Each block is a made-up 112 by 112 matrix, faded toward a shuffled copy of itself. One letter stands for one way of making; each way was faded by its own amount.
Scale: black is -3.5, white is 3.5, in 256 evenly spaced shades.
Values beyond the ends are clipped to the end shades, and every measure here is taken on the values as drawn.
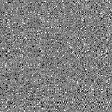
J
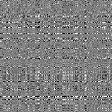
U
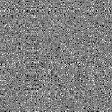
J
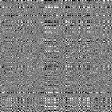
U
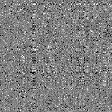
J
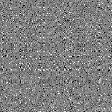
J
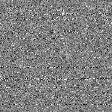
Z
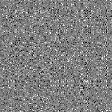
J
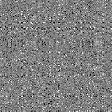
J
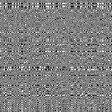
U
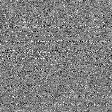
Z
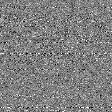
Z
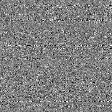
Z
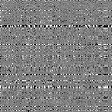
U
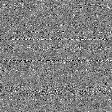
Z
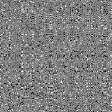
J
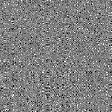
J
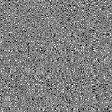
J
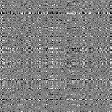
U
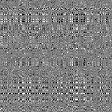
U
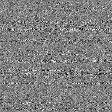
Z
